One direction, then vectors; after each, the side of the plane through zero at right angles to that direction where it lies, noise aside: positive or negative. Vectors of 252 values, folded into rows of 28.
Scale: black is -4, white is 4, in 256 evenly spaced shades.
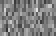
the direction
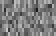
negative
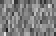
positive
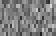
positive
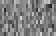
negative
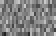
negative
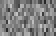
positive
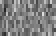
negative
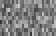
negative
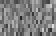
positive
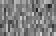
negative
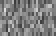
positive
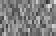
positive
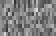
positive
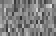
positive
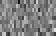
positive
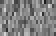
positive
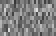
positive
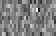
positive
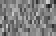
negative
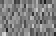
positive
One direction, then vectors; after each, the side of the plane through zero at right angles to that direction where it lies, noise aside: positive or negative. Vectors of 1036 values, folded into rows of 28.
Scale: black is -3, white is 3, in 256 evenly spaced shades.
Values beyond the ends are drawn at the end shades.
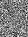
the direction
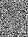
positive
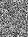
positive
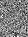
positive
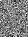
negative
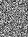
negative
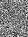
positive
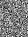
positive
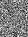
positive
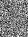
positive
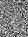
positive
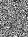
negative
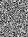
positive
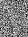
negative
